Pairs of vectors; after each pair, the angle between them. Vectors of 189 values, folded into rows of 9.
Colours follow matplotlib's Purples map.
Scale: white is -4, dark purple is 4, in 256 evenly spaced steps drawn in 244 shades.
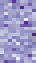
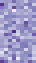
partly aligned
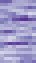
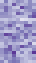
partly opposed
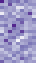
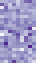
orthogonal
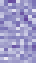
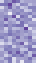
orthogonal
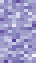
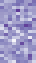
orthogonal
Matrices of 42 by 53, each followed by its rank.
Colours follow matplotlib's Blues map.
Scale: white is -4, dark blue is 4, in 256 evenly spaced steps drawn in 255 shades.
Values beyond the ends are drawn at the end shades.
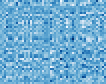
five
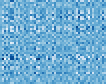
three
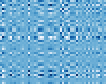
two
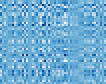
two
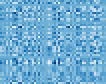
three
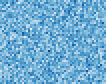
full rank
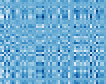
two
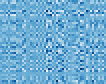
three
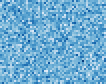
full rank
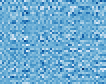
five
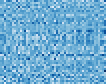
five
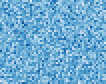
full rank
